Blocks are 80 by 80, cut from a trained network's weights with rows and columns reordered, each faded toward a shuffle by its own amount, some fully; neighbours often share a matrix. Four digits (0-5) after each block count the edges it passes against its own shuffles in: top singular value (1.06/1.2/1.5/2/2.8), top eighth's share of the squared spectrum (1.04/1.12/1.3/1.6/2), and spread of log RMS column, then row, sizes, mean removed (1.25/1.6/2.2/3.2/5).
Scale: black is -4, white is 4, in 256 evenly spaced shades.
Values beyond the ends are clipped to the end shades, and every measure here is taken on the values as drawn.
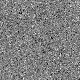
0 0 0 0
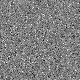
0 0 0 0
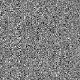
3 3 3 1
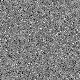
0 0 0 0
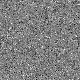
0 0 0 0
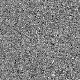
2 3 1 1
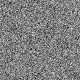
0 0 0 0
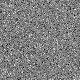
0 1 0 0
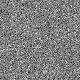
1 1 1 0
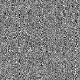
3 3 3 1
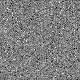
1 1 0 0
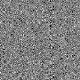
3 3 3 1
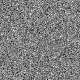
2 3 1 0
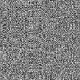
4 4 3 0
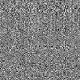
3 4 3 2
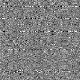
3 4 1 3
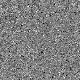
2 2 0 1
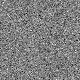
0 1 0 0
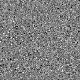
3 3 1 2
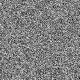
3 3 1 0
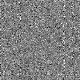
3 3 2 0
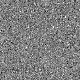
2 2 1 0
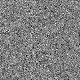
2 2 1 0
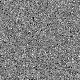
1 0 0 0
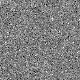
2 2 1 0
